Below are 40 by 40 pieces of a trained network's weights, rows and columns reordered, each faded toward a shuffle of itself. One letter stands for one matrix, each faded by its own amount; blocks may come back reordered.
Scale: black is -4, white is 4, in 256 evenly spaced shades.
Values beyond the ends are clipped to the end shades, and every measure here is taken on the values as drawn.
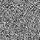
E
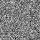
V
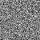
V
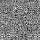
E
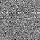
E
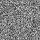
V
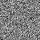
V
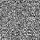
E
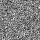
V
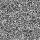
V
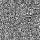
E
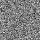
V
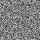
E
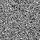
V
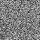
V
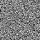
E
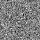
V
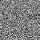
E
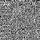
E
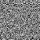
E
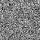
E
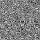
E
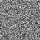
E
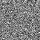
V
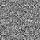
E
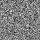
V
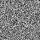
V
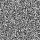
V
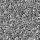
V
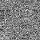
E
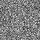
V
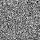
V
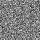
V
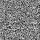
V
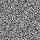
V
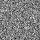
V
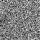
V
